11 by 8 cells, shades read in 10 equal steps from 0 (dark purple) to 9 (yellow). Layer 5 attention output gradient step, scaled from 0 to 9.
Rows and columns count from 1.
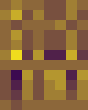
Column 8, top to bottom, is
4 3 4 3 3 2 4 6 5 5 4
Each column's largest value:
5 9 6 6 6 6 7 6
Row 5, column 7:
5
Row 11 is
4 3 4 4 4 4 4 4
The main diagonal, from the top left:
4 7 4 4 3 1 4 6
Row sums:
32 34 31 31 30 33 32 31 30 31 31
